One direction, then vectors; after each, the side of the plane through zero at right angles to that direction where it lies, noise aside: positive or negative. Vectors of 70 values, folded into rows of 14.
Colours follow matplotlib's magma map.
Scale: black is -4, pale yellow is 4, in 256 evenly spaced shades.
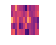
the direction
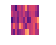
negative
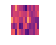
positive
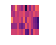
positive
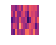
negative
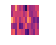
positive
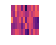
positive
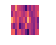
positive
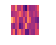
positive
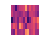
negative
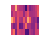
positive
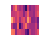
positive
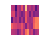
negative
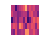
negative
